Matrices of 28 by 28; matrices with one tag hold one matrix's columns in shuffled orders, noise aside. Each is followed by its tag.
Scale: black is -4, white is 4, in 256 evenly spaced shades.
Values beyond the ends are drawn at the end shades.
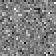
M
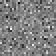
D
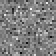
M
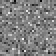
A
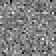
A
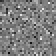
M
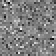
D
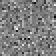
D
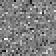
A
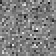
D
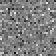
M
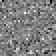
A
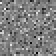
M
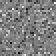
M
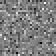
M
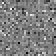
M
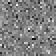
D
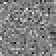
M
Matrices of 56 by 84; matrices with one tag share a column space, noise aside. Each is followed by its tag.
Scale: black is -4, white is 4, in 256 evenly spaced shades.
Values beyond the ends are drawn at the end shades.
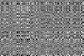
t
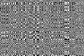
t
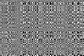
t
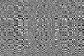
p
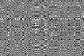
p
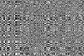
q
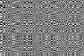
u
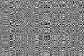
u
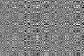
u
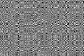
u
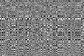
p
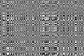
q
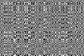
t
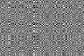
u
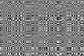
q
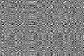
u
